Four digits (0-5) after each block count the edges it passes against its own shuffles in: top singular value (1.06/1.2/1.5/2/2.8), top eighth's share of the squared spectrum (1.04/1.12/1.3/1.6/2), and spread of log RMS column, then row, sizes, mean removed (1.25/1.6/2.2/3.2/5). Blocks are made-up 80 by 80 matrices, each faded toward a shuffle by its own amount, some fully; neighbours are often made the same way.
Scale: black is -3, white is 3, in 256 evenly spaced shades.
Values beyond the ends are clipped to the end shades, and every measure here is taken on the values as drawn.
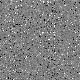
1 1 1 0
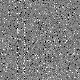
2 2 1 1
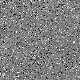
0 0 1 0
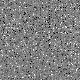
1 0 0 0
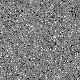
0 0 0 0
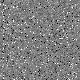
1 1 1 0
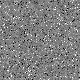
0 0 0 0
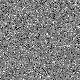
0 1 0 1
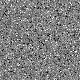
0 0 0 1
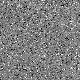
0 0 0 0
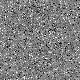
1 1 0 0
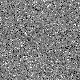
2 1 0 0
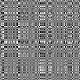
5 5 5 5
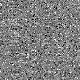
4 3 1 1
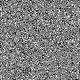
3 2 0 0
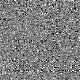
2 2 2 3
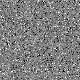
0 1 0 1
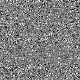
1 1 1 2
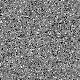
1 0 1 0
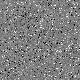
0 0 0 0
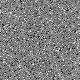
0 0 0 1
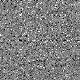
3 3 1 1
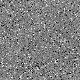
1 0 0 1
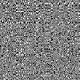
4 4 2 2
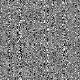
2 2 4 0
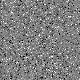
2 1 0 0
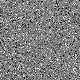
2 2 1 0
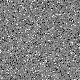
0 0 0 0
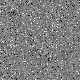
1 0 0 0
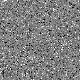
2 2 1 0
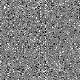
3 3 2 1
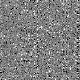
3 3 2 1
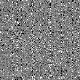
3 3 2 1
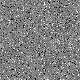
2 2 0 0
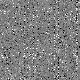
2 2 2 0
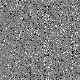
2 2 2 0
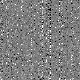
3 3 3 0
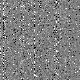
3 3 3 0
